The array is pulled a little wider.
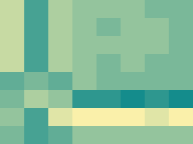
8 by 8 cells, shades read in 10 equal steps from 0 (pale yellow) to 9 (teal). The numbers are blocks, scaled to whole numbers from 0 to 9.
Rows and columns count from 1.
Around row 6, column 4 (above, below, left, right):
4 0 4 8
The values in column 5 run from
0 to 8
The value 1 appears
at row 7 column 3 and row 7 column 7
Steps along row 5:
down up down up same same same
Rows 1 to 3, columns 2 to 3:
7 3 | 7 3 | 7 3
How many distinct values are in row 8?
4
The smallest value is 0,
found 4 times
